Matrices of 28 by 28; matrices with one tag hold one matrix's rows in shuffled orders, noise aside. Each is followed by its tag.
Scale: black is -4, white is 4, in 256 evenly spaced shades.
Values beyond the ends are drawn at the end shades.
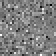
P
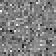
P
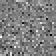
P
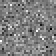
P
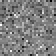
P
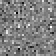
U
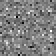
U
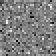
U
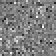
P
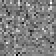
U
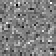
U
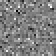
U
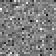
P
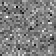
U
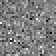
P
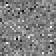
U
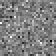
P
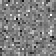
U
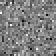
P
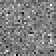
U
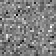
U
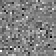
P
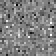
U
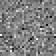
P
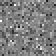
P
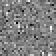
U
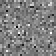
U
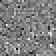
U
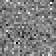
U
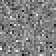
P
